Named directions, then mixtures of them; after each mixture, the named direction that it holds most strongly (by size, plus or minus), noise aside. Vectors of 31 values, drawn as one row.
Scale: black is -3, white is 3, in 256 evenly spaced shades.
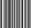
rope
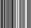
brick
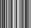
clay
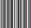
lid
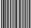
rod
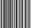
rope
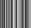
clay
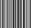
rope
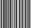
rod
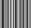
rope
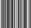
lid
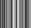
clay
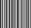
rod
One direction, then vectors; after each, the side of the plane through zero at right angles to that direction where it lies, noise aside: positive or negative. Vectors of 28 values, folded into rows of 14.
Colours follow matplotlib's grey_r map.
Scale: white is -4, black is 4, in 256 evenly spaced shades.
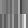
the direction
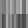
negative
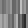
negative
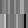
negative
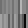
negative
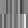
positive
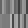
negative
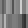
negative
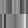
positive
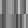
positive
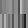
negative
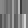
positive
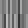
negative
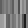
negative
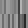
negative
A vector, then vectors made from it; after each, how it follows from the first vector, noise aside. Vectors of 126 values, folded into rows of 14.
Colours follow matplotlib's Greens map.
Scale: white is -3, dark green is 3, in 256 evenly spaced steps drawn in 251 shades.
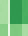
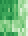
wrapped around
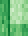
negated
